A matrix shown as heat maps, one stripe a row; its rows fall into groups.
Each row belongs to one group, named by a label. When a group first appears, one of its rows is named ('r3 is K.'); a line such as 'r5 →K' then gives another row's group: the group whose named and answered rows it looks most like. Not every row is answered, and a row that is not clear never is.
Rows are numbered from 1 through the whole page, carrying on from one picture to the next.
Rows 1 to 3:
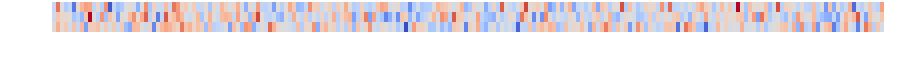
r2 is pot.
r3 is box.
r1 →pot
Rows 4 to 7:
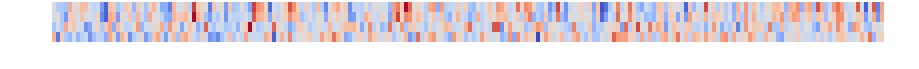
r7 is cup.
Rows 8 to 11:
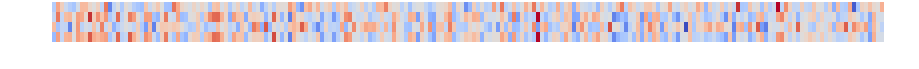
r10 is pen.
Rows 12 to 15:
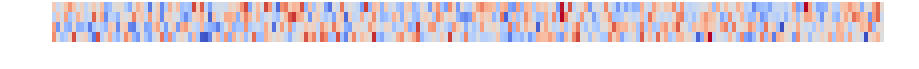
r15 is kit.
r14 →cup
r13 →pen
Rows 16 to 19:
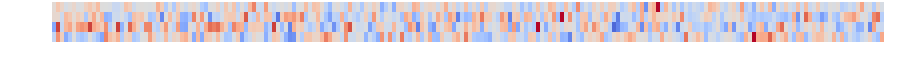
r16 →kit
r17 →pen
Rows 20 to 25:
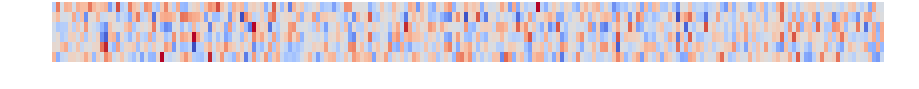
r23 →box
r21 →box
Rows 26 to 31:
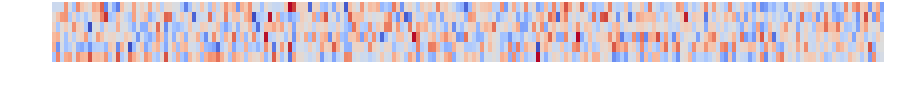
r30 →cup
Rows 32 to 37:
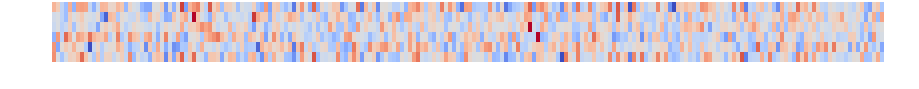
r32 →kit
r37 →kit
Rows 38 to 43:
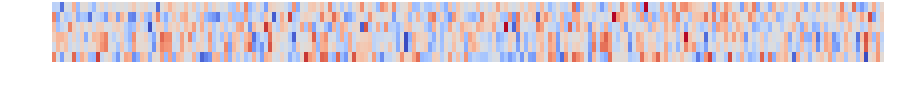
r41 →box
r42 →box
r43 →kit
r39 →cup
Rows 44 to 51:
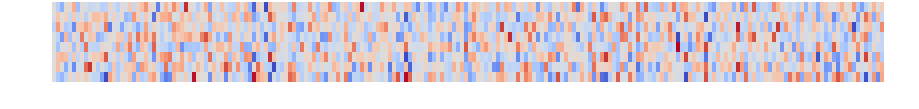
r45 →box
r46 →pot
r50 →pot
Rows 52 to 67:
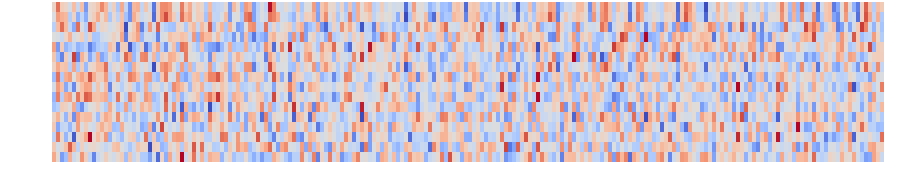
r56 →cup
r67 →kit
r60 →pot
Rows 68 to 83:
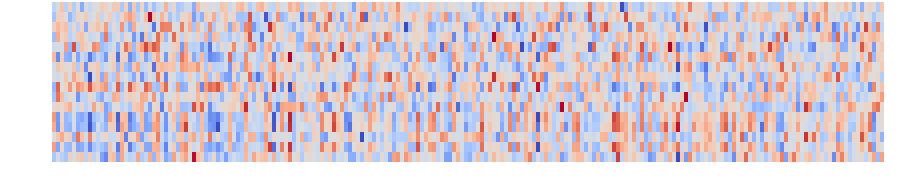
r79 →cup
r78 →pen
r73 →cup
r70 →box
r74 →box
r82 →cup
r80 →cup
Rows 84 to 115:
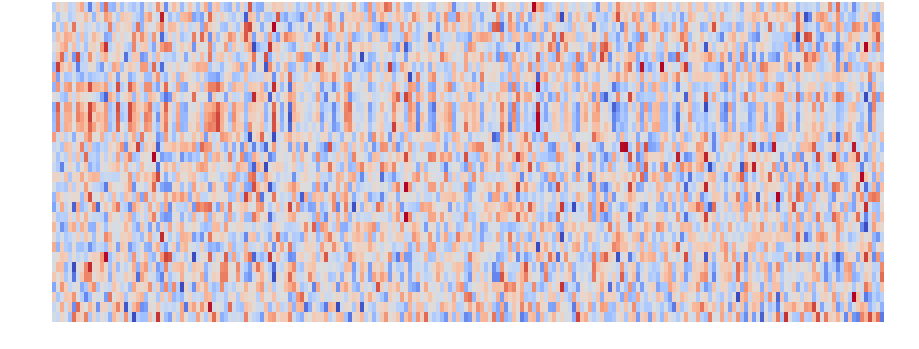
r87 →pen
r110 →pot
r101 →kit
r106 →kit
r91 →cup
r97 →pot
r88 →box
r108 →cup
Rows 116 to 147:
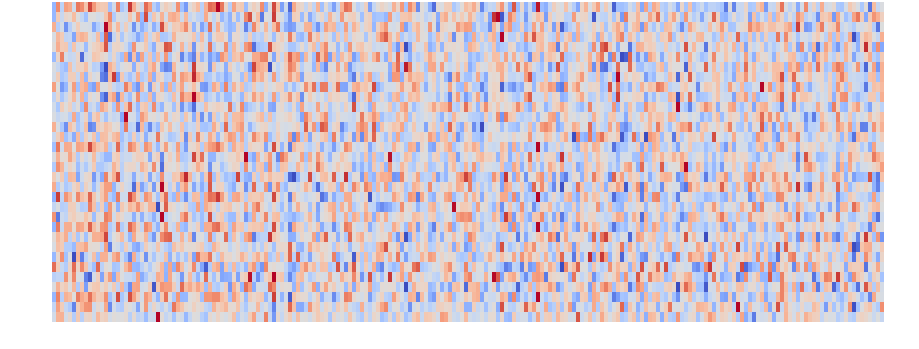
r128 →kit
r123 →box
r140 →pot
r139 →box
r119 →pot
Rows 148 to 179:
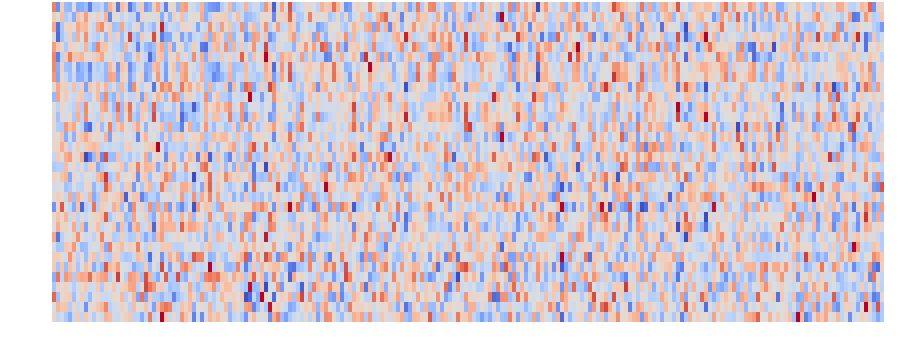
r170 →box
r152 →kit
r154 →cup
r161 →pot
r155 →cup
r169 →box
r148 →cup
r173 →pen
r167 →kit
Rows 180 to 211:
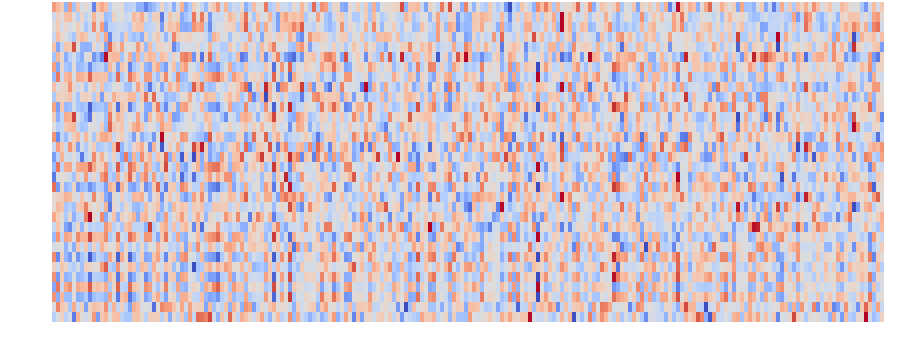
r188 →pen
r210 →box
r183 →pot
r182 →pen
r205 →cup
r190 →cup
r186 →cup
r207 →cup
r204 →kit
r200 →pot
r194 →pen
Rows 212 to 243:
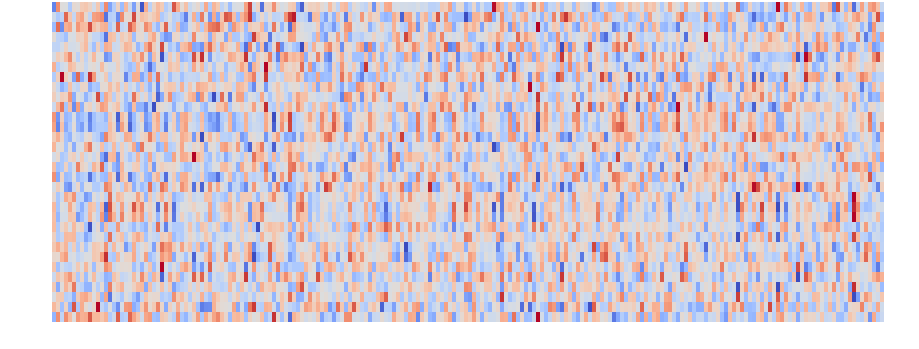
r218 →pen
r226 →pot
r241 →pot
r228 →pen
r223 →cup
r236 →box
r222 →kit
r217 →pen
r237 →box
